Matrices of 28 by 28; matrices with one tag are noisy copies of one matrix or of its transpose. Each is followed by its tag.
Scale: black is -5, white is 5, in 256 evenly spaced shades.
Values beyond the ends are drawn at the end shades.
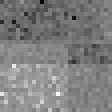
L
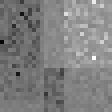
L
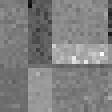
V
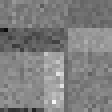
V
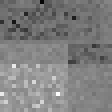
L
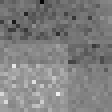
L
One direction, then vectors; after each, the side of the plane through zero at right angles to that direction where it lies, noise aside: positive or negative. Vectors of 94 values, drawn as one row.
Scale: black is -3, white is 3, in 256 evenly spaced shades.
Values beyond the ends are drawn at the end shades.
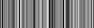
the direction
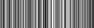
negative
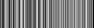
positive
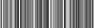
negative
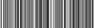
negative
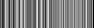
positive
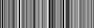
positive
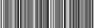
negative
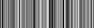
positive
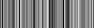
positive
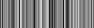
positive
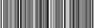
negative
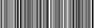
negative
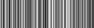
negative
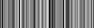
positive
